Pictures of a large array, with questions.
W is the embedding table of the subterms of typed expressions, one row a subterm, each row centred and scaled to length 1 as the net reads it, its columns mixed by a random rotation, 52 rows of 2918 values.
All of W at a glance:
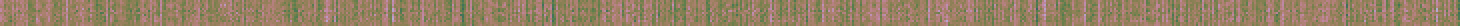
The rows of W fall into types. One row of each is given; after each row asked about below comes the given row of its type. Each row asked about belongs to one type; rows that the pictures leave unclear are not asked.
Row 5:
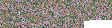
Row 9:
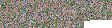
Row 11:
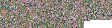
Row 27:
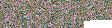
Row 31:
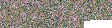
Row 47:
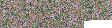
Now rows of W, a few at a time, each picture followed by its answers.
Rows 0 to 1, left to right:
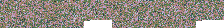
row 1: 31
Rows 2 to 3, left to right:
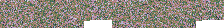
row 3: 27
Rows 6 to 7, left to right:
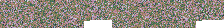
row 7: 11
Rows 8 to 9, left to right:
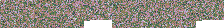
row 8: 11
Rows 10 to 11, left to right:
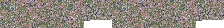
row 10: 11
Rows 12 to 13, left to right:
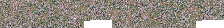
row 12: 27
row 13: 11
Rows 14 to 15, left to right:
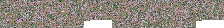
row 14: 31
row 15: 9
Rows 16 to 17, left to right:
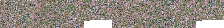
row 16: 11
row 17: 31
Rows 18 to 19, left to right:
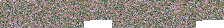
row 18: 27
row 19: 31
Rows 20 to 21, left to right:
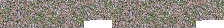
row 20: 5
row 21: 5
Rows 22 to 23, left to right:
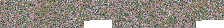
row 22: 11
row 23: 5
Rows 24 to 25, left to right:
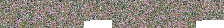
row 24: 31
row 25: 9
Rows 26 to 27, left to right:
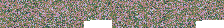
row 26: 5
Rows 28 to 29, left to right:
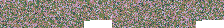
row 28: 47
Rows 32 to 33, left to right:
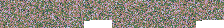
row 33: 31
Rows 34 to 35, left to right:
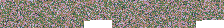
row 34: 5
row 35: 9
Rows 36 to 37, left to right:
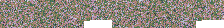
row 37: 47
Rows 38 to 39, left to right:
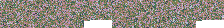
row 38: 9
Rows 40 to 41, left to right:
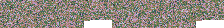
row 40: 9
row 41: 9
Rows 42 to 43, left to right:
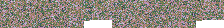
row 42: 47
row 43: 9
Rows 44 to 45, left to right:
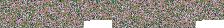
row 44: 31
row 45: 11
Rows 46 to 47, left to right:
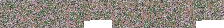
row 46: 9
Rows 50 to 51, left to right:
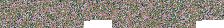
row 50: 31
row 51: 11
